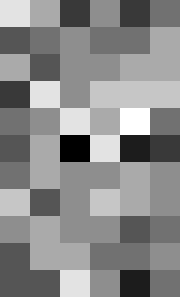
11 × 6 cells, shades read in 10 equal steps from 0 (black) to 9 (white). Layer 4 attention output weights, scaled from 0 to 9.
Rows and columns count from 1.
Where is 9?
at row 5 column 5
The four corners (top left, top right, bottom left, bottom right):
8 4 3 4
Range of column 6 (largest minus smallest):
5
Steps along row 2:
up up down same up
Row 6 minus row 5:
-1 1 -8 2 -8 -2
